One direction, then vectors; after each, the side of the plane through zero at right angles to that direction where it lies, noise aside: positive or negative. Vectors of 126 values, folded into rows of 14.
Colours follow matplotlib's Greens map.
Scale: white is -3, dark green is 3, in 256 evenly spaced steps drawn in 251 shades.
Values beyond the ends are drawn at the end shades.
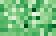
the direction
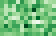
positive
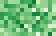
negative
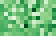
positive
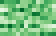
negative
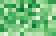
negative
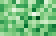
positive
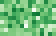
negative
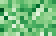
positive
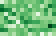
positive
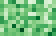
positive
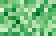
negative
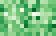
positive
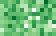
negative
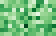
positive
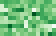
negative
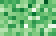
negative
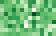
negative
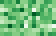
negative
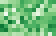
positive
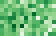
negative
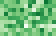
negative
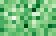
positive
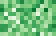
positive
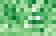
negative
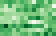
positive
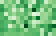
positive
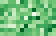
positive
